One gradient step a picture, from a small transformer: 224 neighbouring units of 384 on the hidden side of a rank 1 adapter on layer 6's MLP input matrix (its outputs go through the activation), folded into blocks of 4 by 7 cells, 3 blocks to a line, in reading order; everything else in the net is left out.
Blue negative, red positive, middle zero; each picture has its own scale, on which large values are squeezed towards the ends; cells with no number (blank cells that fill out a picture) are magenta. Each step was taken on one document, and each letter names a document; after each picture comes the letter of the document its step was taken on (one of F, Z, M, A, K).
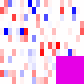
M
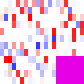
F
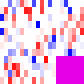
F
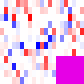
F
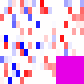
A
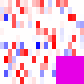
F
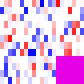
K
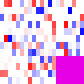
K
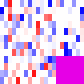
K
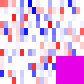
M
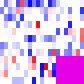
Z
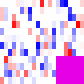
F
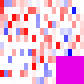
M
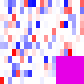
A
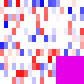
Z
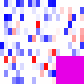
Z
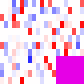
A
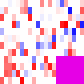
F
